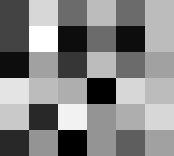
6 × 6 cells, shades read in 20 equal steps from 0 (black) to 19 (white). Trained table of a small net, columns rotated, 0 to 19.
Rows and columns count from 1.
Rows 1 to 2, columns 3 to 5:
8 14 8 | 1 8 1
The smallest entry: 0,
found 2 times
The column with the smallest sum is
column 3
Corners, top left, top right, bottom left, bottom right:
5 14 3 12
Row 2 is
5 19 1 8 1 14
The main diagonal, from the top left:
5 19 4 0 13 12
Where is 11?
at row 5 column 4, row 6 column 2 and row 6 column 4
